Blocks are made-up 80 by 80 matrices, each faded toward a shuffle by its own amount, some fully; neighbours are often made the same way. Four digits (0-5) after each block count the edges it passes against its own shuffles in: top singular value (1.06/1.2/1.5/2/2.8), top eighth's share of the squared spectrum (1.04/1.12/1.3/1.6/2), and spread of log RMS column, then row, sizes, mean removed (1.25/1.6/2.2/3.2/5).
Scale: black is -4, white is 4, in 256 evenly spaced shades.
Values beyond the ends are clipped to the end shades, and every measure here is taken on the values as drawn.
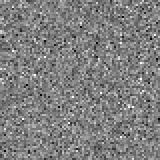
0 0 0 0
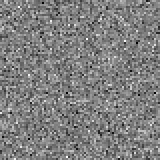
0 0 0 0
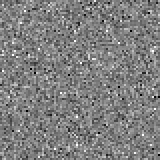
0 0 0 0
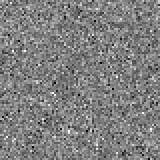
0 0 0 0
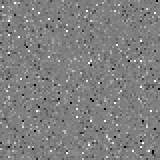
1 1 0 0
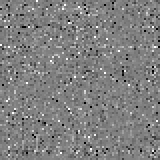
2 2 1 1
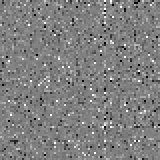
2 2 1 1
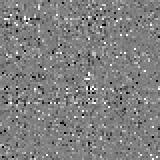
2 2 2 2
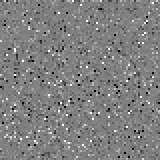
1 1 1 1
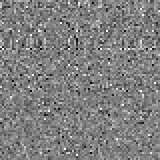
3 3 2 2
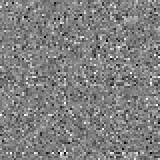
3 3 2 2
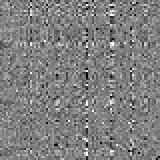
4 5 3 2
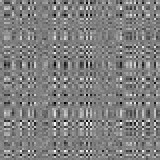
5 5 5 4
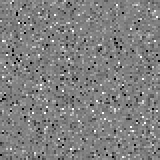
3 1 0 0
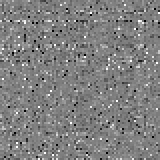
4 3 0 1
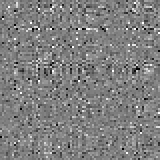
4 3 2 2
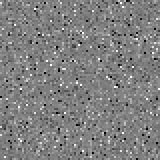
2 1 0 0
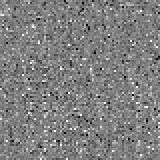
3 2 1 1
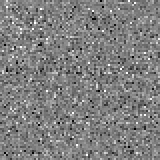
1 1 0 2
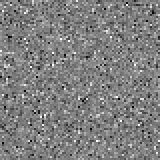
0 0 0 1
